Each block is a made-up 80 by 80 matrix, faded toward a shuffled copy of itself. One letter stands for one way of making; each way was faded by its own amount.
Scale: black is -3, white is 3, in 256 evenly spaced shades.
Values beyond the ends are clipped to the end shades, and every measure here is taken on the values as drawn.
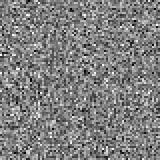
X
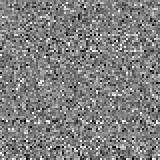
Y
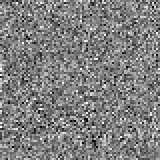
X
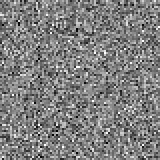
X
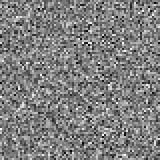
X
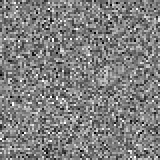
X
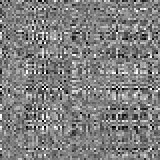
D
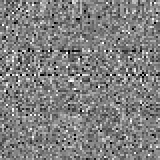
Y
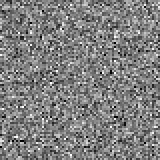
X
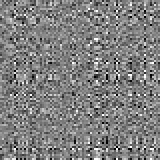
D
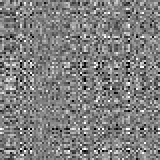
D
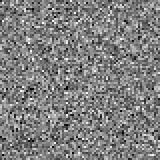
X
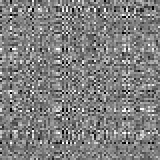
D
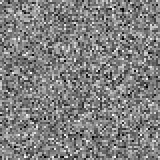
X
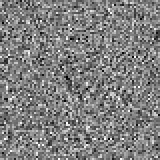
X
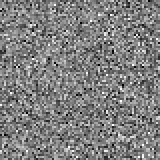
X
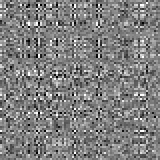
D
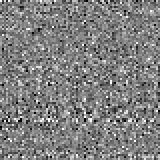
Y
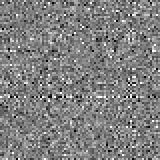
Y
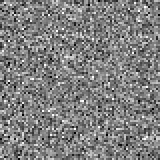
X
